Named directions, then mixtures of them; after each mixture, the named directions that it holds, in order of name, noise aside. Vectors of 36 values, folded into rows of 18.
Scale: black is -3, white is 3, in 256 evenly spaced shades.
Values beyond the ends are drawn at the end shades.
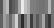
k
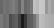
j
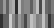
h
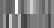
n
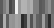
k, n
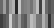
h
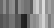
h, j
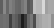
j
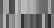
k, n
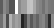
k, n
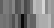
j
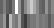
n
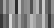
h
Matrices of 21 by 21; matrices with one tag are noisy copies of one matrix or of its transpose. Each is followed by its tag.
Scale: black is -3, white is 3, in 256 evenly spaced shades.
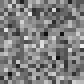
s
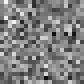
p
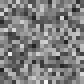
s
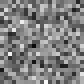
s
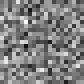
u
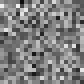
p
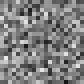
u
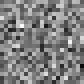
u
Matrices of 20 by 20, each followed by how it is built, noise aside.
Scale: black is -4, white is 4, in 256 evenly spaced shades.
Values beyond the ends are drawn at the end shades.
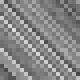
Toeplitz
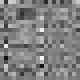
low rank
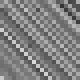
Toeplitz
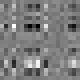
low rank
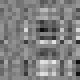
low rank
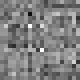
low rank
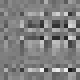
low rank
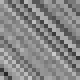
Toeplitz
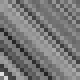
Toeplitz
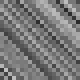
Toeplitz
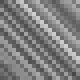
Toeplitz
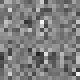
low rank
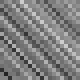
Toeplitz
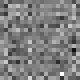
low rank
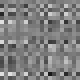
low rank
